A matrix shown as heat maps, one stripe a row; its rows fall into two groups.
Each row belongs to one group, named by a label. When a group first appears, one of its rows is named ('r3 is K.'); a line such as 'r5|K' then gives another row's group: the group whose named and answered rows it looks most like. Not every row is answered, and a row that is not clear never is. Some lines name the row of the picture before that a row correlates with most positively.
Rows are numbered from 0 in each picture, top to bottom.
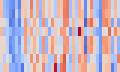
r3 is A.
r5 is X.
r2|X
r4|X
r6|A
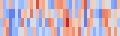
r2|X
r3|X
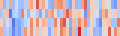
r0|A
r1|X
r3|A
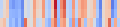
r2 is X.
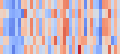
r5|A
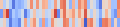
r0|A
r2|X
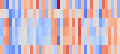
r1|X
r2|X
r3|X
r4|X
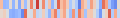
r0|A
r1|X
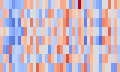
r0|A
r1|X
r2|A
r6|X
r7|A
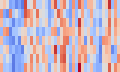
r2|A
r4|A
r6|A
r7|A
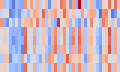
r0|A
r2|A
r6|X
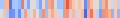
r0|X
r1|X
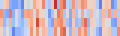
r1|A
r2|A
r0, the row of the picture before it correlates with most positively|1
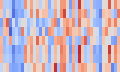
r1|A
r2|X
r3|X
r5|A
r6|A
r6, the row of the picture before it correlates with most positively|3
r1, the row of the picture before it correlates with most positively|3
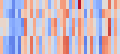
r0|A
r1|A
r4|A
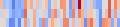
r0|A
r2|X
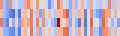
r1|A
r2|A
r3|A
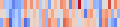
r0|A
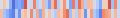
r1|A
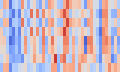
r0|X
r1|A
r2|X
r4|X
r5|X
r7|X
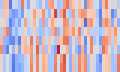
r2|X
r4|A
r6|A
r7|A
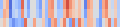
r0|X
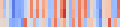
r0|A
